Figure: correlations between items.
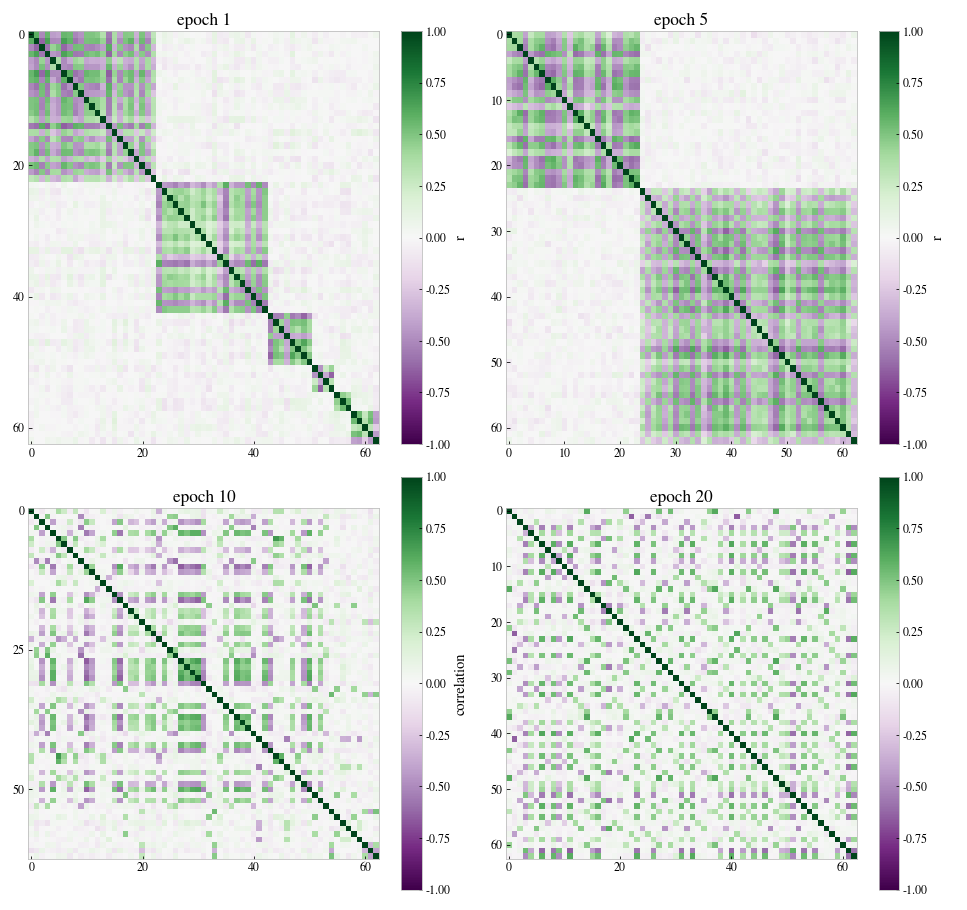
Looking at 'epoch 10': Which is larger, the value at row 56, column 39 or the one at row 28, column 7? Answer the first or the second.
the first
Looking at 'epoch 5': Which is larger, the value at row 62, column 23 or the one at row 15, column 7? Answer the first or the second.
the first
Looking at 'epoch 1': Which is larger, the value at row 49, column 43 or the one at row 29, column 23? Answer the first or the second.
the second
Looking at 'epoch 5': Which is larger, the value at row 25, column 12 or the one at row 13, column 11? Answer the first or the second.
the first
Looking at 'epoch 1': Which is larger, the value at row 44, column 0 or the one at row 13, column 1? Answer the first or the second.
the second
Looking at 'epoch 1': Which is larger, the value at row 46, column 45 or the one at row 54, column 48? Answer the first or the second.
the second
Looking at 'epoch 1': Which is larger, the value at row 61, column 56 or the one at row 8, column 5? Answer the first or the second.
the second
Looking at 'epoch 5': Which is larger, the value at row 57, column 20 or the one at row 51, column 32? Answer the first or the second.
the second
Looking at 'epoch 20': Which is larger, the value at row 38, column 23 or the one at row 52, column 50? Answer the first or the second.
the first
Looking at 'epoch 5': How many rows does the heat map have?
63
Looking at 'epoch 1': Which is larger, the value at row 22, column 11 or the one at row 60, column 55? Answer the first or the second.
the first
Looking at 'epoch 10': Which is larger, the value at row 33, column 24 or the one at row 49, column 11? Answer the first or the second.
the second
